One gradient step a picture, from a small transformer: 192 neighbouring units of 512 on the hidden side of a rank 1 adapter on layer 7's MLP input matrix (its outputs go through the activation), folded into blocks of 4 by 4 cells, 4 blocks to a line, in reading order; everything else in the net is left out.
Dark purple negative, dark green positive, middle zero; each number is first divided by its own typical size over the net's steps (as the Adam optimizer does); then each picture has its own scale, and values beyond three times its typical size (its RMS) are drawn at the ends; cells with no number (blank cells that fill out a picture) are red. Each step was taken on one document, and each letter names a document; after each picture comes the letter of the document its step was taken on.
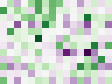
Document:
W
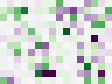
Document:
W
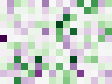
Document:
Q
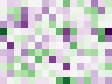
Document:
Q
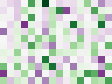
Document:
W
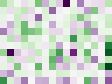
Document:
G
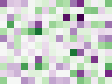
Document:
Q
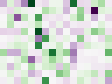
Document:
G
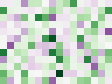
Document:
W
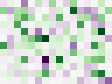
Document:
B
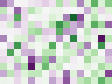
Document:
Q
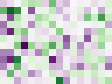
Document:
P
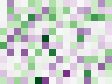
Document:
B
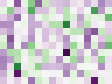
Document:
P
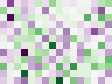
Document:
P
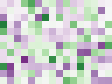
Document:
P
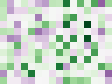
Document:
Q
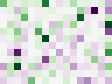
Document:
G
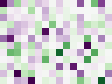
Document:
Q
